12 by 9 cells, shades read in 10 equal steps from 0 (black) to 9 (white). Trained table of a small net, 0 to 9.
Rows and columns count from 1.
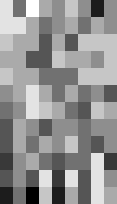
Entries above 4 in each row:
7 7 7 7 6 6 6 6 5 3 5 4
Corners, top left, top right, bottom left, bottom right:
8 5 1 6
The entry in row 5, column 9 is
7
